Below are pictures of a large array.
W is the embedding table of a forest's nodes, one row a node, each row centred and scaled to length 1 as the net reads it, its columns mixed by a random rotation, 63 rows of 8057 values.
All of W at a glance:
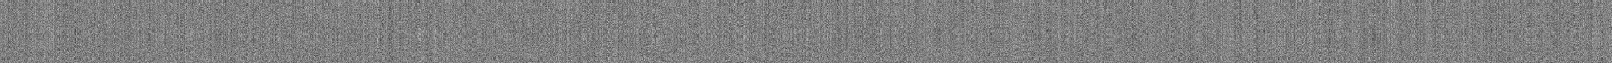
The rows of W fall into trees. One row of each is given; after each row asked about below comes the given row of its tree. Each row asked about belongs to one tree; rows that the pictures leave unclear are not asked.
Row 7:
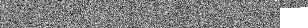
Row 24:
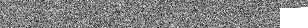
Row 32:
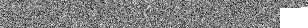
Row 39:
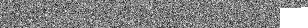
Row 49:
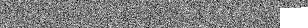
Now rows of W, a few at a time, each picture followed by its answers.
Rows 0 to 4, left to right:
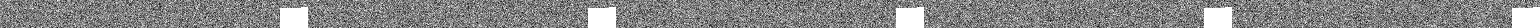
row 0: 24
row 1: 24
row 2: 24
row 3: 49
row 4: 49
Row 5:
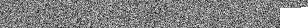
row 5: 49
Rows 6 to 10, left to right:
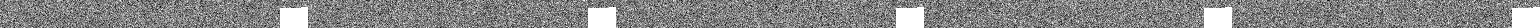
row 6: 24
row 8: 24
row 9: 39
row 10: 39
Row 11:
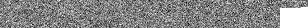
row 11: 24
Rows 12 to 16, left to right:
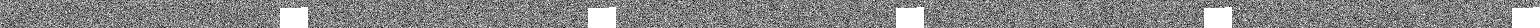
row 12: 39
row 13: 24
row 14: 7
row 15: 7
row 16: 49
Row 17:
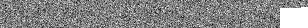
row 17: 49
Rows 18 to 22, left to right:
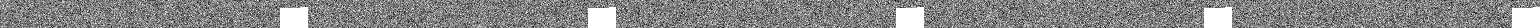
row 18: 7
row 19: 24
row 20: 49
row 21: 32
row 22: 32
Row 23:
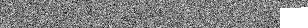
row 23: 49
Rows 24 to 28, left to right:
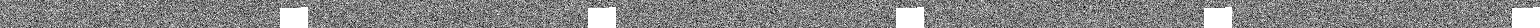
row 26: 49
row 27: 24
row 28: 39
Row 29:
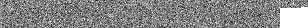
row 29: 39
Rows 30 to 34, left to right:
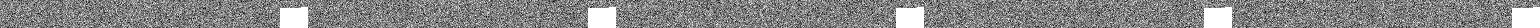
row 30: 32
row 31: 32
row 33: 39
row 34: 39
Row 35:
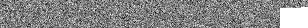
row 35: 49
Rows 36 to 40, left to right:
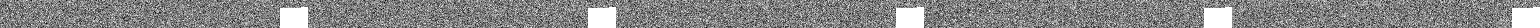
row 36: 49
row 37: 49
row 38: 39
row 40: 39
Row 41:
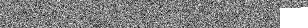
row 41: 24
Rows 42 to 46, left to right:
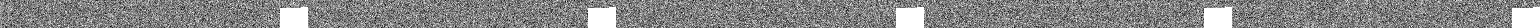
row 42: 39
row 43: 24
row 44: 49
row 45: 39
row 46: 32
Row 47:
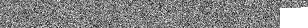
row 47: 24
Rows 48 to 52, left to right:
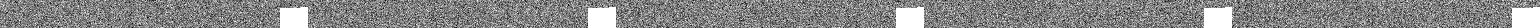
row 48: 7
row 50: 49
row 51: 32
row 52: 39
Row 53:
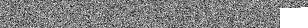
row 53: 7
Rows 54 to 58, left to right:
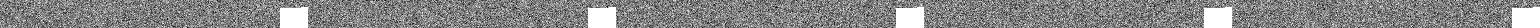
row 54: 49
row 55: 7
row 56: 24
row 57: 32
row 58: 32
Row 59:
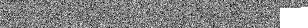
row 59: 32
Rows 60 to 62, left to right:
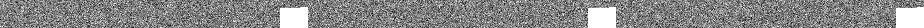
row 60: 7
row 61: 39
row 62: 49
